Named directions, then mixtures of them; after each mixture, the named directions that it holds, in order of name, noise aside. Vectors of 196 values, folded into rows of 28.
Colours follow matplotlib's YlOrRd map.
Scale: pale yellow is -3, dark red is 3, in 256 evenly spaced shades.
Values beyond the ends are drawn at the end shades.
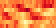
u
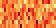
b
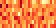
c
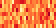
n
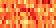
b, u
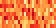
b, c, u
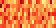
b, c, n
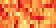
b, c, u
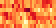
b, n, u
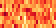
b, n, u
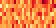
b, c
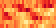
u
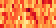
b, n, u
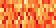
b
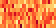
b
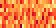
b, c, n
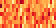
b, c, n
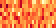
c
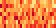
b, c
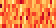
b, c, n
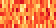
n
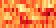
n, u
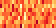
b, n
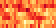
c, u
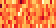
c, n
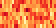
n, u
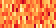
n
